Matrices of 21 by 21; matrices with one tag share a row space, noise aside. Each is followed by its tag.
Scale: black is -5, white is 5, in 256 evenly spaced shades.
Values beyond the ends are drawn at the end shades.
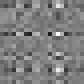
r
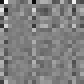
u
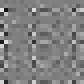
u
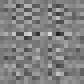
r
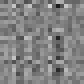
r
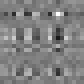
r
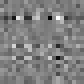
r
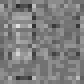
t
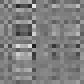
t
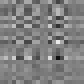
r
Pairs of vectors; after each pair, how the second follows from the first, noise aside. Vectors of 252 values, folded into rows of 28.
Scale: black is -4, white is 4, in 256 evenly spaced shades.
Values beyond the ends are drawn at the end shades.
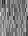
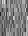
negated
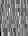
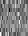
sign-scrambled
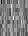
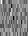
sign-scrambled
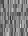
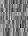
negated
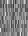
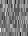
sign-scrambled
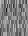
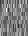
negated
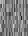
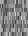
sign-scrambled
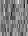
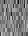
sign-scrambled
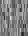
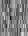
negated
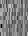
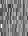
negated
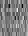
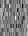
sign-scrambled
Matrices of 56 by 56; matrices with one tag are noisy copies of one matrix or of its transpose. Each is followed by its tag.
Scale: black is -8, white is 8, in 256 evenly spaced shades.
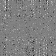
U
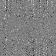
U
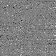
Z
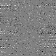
U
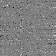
Z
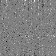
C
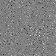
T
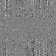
U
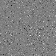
T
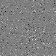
T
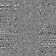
U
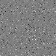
T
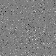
T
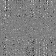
U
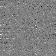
C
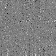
Z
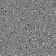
T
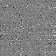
Z
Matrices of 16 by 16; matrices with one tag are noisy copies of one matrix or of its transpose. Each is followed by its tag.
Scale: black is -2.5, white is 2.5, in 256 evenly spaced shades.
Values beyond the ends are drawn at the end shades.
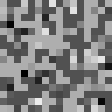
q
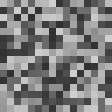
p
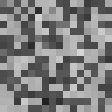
p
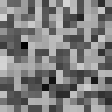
q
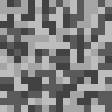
q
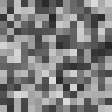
p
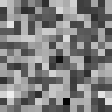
q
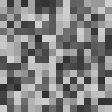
p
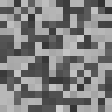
p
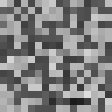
p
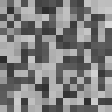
p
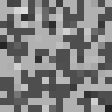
q
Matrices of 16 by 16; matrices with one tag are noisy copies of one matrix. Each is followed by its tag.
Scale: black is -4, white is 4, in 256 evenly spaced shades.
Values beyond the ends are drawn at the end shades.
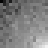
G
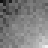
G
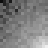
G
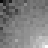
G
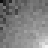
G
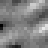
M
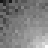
G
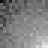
G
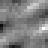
M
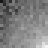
G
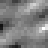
M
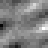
M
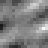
M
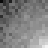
G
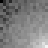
G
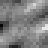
M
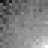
G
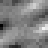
M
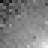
G
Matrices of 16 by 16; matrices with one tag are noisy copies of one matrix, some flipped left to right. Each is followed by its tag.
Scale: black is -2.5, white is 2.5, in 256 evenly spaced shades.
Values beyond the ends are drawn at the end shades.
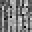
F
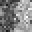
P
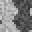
P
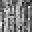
F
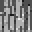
F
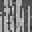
F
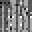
F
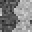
P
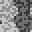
P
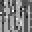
F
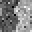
P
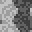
P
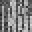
F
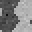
P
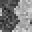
P
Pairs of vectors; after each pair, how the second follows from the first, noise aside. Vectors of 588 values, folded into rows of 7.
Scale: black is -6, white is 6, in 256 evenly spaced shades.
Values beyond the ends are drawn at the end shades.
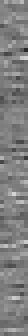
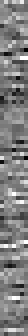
scaled up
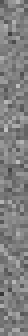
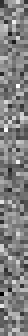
scaled up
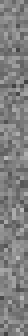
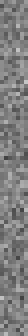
negated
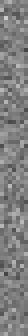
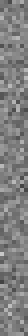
shuffled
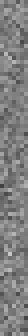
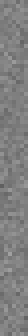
shrunk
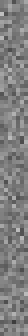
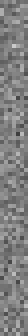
shuffled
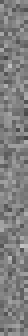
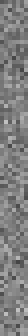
shuffled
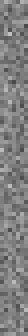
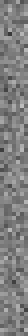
negated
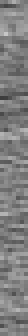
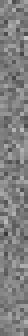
shuffled
